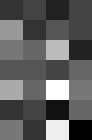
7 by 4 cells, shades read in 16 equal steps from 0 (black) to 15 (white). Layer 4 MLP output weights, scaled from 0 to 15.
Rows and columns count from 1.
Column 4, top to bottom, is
4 4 2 6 7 6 0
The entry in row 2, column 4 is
4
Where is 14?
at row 7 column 3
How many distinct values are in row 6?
4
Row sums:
13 21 26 20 38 14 24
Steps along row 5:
down up down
